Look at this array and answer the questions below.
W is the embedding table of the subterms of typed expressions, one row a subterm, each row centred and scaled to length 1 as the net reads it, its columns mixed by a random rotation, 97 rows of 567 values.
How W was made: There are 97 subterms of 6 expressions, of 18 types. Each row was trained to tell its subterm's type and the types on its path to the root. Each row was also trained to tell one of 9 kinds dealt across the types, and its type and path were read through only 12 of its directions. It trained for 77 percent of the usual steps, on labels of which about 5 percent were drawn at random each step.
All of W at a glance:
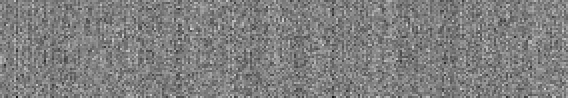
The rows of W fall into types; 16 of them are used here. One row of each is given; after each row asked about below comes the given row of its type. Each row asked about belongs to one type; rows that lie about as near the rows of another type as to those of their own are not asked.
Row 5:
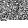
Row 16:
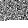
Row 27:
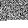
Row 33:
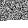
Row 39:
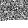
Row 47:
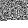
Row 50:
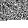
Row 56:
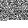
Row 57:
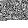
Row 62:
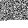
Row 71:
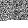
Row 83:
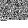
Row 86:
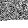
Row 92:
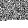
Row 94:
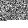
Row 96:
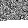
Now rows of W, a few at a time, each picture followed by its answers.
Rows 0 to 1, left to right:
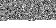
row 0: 39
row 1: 96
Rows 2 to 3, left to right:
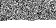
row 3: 56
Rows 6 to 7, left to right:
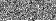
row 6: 71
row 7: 47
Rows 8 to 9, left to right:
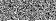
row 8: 86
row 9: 86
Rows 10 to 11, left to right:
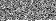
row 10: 71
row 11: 39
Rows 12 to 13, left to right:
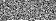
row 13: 5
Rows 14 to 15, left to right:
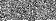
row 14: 5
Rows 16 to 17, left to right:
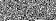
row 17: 83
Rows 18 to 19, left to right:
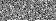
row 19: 71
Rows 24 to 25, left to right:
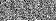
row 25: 62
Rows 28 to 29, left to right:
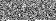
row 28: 39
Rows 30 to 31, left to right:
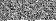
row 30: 86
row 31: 92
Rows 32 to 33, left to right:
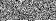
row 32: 57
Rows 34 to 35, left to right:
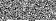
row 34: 47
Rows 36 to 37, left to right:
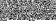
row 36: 56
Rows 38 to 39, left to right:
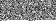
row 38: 62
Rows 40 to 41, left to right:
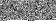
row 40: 56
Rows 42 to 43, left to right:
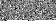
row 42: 47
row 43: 71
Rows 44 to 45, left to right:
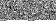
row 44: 96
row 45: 33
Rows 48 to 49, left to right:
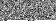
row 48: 57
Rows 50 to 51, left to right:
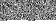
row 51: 57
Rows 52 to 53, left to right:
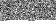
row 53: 5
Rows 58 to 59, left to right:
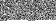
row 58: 50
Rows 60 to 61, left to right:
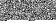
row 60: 92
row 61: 50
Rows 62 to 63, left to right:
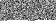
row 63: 56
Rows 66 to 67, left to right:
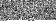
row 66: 50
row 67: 5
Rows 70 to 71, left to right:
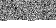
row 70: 47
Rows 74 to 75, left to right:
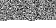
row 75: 92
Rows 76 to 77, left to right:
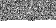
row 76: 50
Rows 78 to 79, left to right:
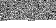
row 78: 50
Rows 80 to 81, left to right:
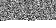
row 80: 71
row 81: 62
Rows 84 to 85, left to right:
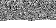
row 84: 96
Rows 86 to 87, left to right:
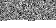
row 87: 57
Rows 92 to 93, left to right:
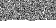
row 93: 86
